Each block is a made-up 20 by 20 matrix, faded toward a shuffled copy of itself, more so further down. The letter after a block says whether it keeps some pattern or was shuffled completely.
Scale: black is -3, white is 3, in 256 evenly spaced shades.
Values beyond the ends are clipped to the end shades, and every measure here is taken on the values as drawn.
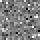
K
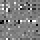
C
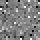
K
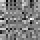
C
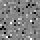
K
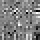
C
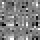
C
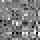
C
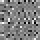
C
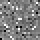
K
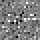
K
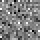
K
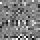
C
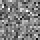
K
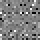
C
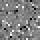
K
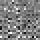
C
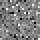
K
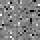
K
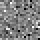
K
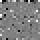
C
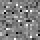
C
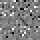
K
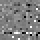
C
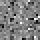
C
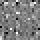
C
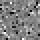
K
